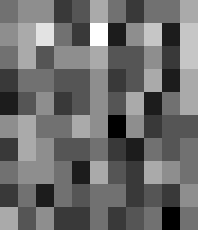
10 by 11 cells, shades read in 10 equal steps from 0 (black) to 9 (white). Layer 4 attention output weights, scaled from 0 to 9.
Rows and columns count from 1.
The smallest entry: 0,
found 2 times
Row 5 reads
1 3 5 2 3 5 3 6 1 4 6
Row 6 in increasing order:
0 2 3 3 4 4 5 5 5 6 6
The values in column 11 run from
3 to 7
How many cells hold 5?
19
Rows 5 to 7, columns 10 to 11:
4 6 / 3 3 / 3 4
